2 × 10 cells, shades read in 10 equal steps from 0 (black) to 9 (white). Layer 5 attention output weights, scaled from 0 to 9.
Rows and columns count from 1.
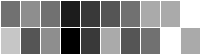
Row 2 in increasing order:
0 2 3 3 4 5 6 6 7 9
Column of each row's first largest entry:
10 9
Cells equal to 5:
2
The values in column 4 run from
0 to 1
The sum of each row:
44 45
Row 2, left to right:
7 3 5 0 2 6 3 4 9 6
